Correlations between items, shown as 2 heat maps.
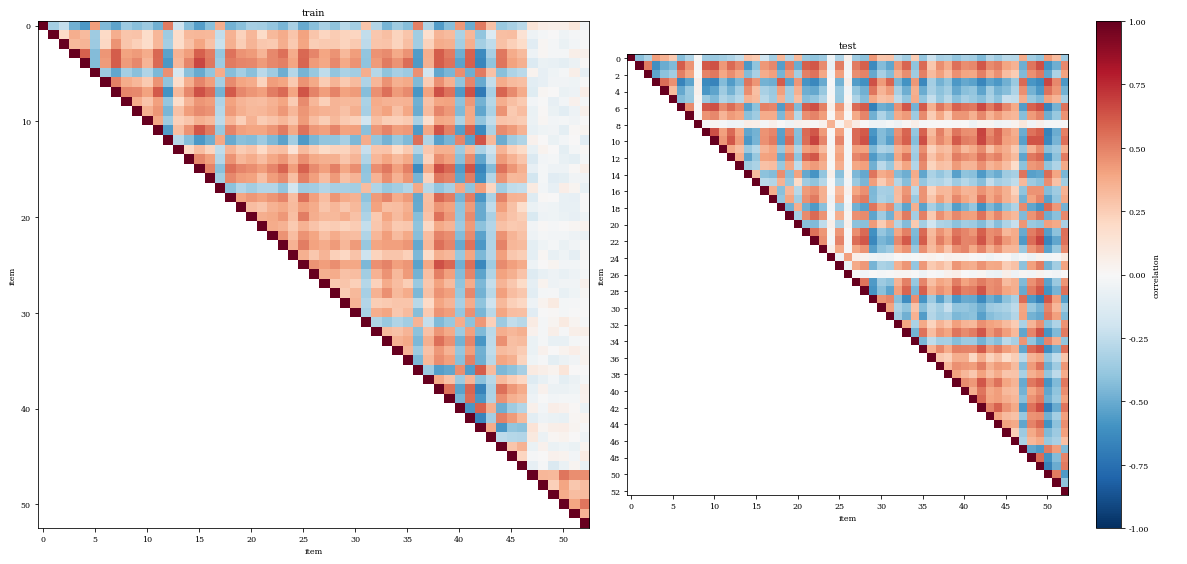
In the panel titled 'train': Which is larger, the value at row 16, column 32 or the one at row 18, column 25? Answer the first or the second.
the second
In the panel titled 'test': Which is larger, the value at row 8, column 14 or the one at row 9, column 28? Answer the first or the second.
the second
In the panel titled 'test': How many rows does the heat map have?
53
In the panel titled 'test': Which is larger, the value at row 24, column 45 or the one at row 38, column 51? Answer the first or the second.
the first
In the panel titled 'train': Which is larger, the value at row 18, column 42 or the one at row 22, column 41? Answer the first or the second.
the second
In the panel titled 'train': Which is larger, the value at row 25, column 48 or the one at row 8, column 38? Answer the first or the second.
the second
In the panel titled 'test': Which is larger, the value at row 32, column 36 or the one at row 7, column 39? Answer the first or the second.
the second
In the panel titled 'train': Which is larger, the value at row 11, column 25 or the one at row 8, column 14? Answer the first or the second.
the first
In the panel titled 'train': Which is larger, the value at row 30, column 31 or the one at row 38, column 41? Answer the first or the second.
the second
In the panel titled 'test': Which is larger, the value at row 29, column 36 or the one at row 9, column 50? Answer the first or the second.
the first
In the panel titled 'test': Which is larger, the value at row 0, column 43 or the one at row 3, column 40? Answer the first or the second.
the first
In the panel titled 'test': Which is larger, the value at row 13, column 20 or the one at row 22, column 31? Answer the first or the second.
the first
